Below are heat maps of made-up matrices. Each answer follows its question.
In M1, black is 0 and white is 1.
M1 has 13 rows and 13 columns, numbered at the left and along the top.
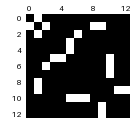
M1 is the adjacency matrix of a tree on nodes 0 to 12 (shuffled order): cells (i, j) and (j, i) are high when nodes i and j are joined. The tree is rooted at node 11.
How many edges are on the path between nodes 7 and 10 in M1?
1
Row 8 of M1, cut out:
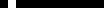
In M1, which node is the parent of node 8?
1
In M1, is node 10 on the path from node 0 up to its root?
no
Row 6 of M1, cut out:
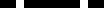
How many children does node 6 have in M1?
1
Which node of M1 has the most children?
1
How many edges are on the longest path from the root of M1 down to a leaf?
7
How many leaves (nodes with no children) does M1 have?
6
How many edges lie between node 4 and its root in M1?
7
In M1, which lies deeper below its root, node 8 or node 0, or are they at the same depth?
the same depth
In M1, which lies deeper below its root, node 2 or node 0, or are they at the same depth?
the same depth
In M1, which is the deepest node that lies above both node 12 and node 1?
9
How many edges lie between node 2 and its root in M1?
3
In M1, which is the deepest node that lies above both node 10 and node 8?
1
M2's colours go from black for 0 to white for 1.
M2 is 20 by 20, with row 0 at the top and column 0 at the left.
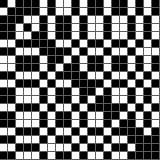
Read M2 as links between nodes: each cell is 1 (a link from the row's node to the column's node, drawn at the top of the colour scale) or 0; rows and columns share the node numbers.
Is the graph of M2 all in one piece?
yes
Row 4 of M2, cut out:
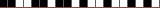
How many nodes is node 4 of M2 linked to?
10
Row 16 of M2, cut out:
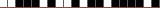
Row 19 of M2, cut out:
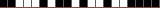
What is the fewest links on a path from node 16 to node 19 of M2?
3
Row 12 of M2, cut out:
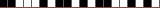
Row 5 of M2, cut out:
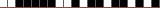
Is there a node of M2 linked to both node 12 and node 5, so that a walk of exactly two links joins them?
no
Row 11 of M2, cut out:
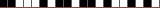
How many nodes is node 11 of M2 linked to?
10
